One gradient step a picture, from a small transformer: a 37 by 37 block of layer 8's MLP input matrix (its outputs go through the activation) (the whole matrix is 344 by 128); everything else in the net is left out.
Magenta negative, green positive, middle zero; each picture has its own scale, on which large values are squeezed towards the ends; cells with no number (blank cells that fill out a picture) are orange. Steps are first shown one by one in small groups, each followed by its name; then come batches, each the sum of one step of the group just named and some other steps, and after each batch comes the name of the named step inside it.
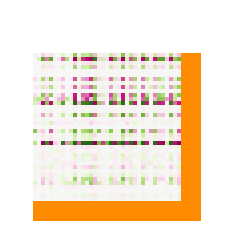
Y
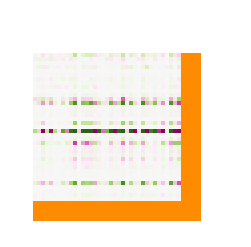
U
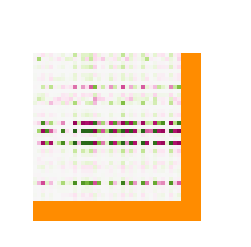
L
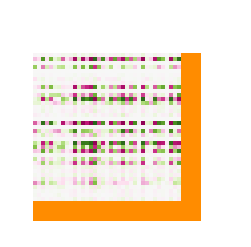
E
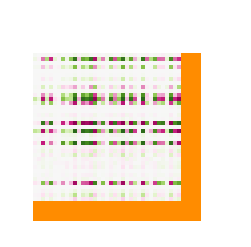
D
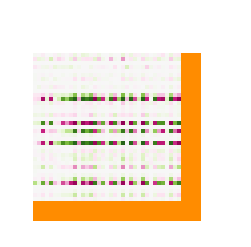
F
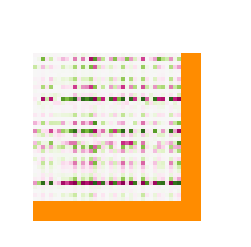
E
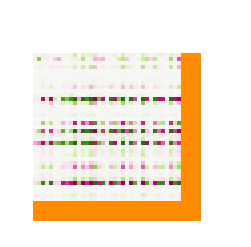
L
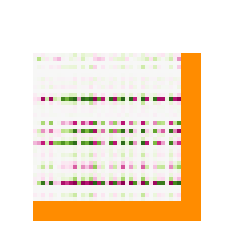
F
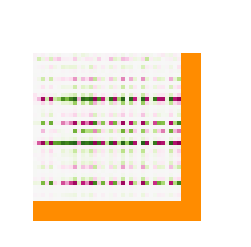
F
